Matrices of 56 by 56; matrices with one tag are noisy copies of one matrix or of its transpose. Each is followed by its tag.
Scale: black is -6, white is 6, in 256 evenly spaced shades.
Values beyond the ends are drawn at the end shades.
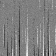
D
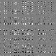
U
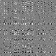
U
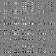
U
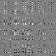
U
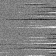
D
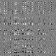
U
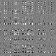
U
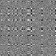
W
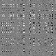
U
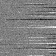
D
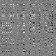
U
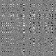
U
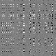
U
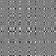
W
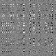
U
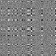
W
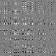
U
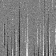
D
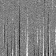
D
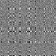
W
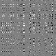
U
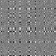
W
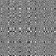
W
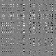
U
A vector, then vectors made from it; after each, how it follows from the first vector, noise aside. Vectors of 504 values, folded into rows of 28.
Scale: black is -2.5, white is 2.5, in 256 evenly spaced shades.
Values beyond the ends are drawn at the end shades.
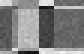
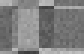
shrunk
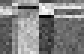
wrapped around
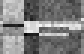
wrapped around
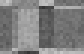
shrunk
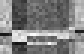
wrapped around
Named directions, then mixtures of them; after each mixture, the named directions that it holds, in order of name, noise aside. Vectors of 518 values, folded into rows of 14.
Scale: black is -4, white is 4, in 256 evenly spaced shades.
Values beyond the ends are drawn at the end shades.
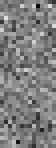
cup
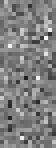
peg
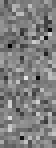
peg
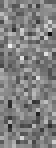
cup, peg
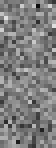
cup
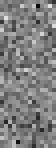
cup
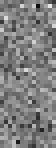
cup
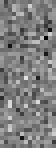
peg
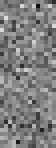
cup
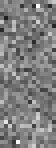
cup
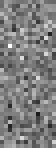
cup, peg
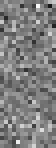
cup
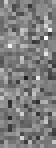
peg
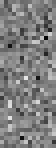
peg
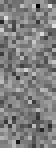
cup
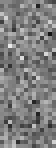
cup, peg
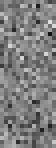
cup, peg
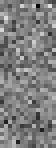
cup
